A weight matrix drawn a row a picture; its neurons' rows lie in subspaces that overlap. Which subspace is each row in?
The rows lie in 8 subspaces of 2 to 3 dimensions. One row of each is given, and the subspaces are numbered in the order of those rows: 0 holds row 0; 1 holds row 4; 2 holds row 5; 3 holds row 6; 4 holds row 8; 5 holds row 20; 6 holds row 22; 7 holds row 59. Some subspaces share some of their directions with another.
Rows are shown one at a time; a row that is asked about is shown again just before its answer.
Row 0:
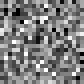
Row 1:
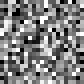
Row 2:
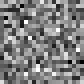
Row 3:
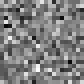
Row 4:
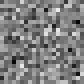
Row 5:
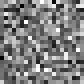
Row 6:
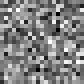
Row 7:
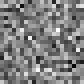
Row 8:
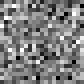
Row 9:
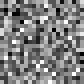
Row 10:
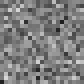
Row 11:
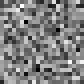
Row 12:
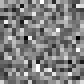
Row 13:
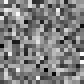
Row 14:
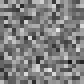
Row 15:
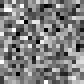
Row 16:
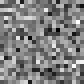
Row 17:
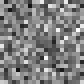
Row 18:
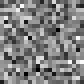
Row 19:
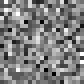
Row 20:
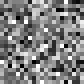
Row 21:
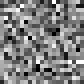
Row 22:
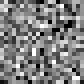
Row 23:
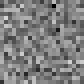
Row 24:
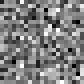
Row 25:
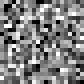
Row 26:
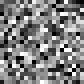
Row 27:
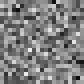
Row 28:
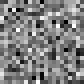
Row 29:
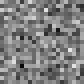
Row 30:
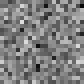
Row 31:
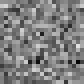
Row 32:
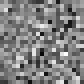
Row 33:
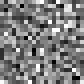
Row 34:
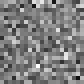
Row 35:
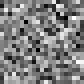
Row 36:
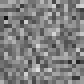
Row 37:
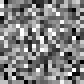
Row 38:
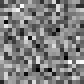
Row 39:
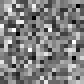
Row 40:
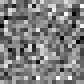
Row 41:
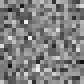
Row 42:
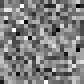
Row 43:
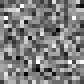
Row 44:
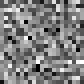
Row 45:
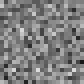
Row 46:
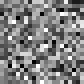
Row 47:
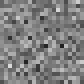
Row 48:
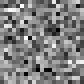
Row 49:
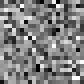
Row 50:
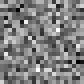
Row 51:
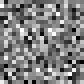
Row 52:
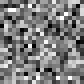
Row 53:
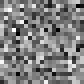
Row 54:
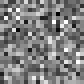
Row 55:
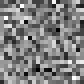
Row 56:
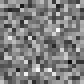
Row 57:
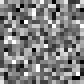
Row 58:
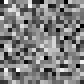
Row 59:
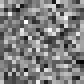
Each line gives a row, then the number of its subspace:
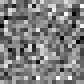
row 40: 4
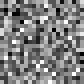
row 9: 0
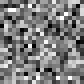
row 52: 4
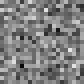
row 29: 1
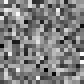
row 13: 0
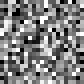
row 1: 0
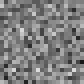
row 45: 2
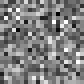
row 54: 3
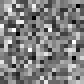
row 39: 7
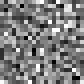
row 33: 6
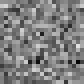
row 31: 6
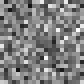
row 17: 0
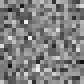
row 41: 5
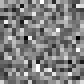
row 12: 3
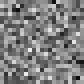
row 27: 7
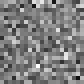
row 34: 2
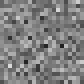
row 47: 5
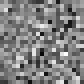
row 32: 6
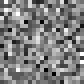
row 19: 0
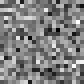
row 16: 1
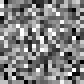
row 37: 2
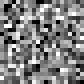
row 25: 7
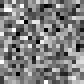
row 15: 7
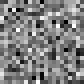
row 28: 3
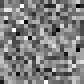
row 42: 7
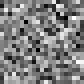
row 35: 7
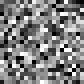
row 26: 5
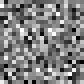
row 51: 2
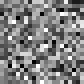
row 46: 5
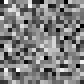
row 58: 0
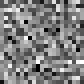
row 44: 5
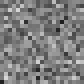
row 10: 3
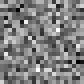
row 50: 3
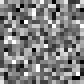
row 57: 1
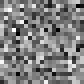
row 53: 7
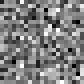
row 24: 1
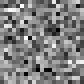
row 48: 4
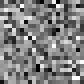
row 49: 6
